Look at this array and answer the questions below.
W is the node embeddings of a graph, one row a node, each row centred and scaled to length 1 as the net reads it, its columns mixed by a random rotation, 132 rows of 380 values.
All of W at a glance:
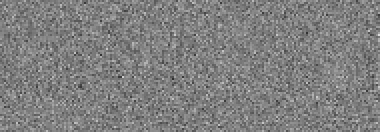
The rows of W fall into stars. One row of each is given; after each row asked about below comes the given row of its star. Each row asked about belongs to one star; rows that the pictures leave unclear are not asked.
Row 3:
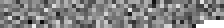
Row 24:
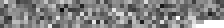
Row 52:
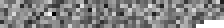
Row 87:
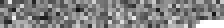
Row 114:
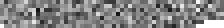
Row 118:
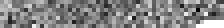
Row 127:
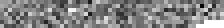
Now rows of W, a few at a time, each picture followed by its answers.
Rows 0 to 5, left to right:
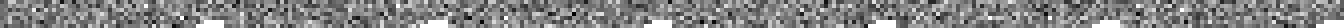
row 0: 3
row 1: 52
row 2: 118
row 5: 114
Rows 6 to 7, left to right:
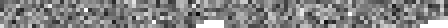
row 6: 114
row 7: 52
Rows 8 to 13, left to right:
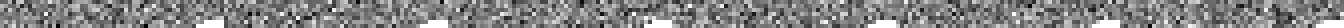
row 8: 52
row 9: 127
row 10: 127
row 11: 114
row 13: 118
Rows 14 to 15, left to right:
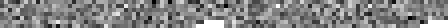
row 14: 3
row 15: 3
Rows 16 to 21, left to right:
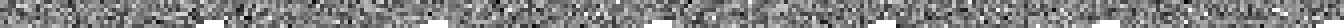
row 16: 114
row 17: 127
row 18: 114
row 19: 3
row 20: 87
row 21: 127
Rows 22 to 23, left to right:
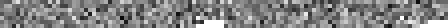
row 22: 127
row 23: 24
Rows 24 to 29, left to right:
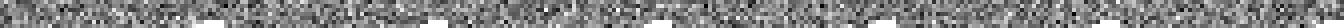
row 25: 52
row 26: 118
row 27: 87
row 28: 127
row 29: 24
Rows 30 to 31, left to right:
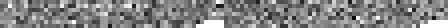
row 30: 3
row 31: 87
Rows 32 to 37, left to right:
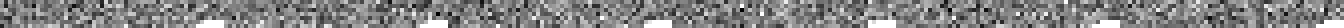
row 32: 87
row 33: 118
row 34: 87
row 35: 87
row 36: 118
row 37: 52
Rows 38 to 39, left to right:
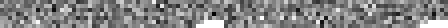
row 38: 114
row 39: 24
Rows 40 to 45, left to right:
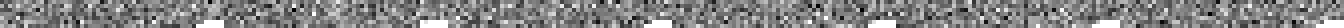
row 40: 114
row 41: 87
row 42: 3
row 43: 87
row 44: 87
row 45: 3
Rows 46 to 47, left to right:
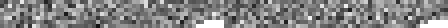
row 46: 3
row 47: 87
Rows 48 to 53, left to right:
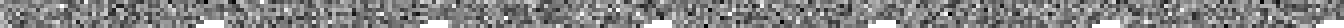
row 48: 3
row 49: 114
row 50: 118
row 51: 114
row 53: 114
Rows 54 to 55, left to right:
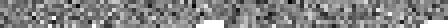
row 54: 87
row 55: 87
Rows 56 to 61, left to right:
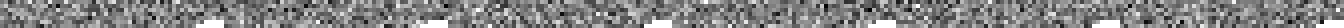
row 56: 52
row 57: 24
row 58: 114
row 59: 118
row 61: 52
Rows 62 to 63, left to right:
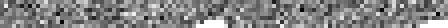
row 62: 52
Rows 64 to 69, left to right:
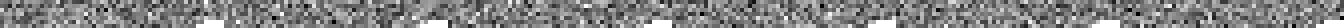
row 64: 127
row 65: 24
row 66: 24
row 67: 87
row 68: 24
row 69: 114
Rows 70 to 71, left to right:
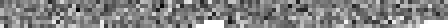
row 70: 118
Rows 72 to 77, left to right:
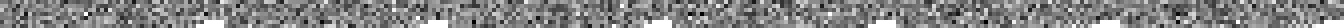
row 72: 127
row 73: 118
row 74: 52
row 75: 114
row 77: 118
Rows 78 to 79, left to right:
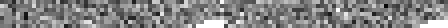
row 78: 127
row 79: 24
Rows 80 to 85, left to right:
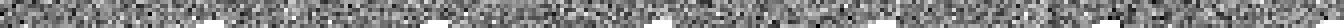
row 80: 87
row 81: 114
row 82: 52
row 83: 52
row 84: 118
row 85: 87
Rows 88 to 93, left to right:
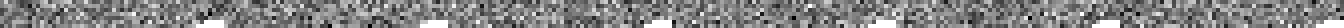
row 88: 24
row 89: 114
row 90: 127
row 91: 127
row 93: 87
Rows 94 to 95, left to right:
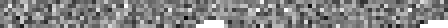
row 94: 3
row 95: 114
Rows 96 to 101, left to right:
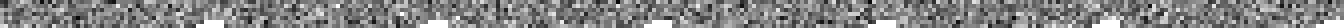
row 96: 114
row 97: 3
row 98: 3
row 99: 3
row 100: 52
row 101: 52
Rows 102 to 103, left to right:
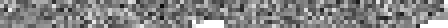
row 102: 24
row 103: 127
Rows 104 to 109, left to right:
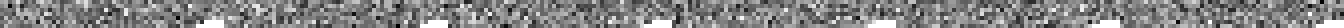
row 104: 52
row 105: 114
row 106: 24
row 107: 24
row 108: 127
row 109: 118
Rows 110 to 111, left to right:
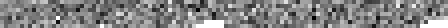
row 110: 118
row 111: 52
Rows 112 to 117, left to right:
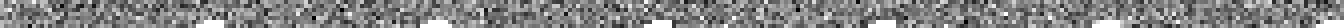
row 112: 118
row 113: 52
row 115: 87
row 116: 87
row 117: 3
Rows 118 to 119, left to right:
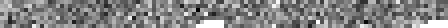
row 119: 24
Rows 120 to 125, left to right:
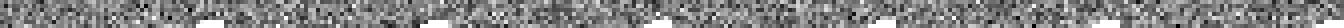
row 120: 87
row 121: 114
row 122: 52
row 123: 52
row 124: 118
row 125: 24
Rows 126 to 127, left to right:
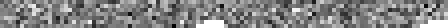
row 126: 114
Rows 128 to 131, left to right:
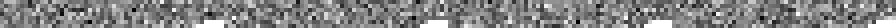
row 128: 24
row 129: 3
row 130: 87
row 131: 52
